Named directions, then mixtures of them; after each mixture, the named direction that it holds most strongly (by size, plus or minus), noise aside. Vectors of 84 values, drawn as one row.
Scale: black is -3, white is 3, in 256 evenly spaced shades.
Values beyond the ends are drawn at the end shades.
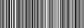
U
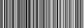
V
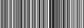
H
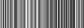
V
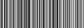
V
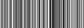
H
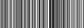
H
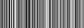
U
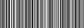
U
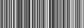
H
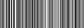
U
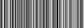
V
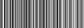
V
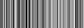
V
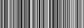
H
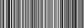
U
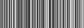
H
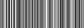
U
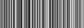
H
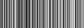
V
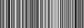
U
